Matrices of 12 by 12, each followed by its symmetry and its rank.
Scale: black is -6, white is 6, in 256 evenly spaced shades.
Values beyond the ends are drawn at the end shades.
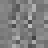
neither, rank two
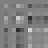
symmetric, rank one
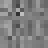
neither, rank two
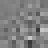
antisymmetric, rank two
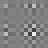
symmetric, rank one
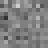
antisymmetric, rank two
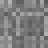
neither, rank two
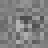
antisymmetric, rank two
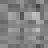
neither, rank two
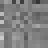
antisymmetric, rank two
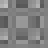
symmetric, rank one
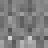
neither, rank two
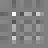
symmetric, rank one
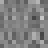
neither, rank two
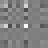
symmetric, rank one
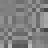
antisymmetric, rank two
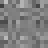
antisymmetric, rank two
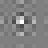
symmetric, rank one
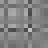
symmetric, rank one
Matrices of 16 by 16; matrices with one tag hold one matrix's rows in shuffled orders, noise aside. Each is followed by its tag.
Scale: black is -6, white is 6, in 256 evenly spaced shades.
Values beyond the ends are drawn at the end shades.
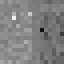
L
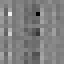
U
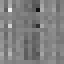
U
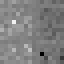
L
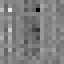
U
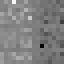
L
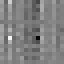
U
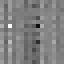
U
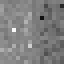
L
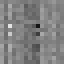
U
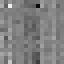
U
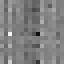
U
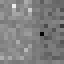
L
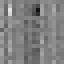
U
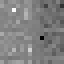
L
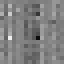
U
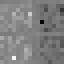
L
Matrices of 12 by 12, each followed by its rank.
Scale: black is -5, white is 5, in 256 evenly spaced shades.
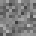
full rank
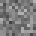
full rank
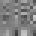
two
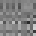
two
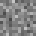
full rank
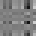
one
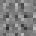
two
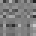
two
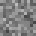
full rank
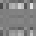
one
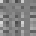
two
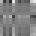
one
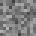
full rank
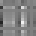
one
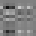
one
